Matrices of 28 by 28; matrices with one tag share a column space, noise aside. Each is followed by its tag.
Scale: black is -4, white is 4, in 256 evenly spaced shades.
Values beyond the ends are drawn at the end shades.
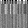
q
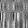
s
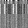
q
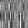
s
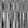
s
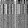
q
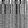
q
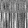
s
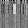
q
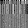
q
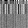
q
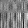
s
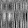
s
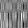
s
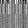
q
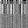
q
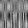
s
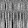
s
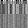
q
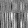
s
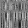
s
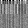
q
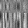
s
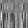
s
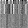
q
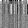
q
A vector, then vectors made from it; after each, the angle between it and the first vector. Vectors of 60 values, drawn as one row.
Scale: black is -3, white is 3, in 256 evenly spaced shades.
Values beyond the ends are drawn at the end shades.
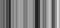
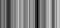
nearly parallel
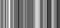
nearly opposite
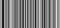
orthogonal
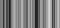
nearly parallel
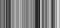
nearly parallel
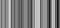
nearly opposite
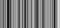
partly aligned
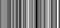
partly aligned
